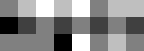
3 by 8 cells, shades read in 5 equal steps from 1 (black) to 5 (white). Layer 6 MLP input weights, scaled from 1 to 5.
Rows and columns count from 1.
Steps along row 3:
same same down up down up down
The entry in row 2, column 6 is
2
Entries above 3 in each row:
6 0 2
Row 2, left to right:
1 2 3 2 3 2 3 2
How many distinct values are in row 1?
3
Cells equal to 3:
10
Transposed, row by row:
3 1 3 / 4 2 3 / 5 3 3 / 4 2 1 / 5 3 5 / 3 2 3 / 4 3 4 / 4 2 3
